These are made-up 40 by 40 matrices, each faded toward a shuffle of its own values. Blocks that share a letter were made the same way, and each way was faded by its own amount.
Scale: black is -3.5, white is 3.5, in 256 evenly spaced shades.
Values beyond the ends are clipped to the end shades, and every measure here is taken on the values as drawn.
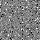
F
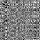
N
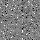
F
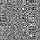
N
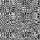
N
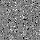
F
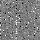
F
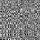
N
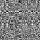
N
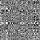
N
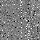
F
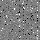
F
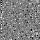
F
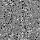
F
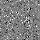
F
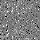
F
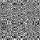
N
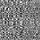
N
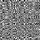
N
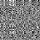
N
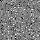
F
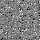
F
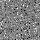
F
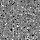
F
